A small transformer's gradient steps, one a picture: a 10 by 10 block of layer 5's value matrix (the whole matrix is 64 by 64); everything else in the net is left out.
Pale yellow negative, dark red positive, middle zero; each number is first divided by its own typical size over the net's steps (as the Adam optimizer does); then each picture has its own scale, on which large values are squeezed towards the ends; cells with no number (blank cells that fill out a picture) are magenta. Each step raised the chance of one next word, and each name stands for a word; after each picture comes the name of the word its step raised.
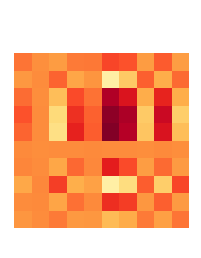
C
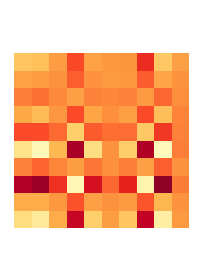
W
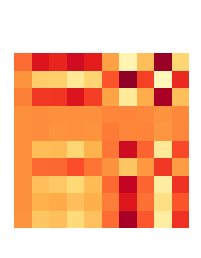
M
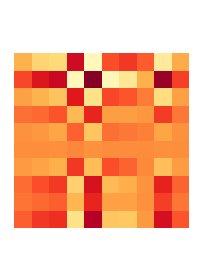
M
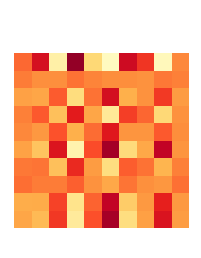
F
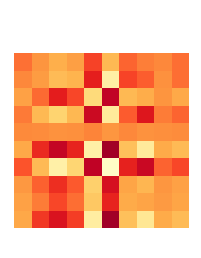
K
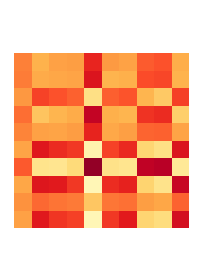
K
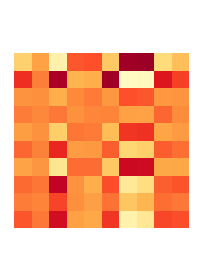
M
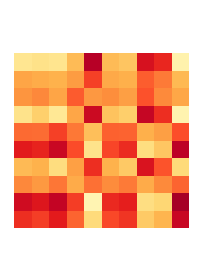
F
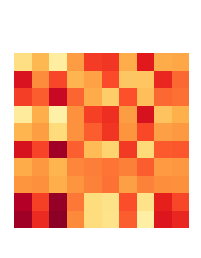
F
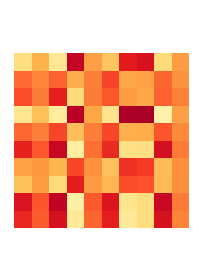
F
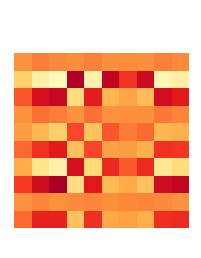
K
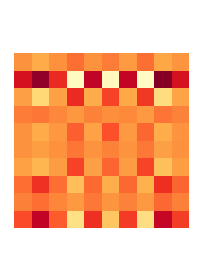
M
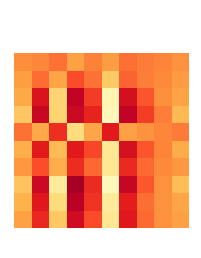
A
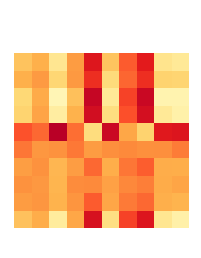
A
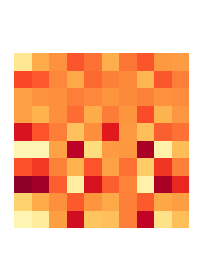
W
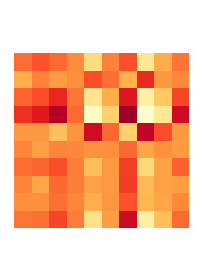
C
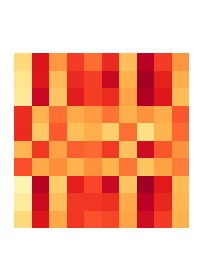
A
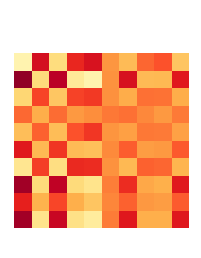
M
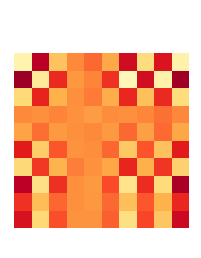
M
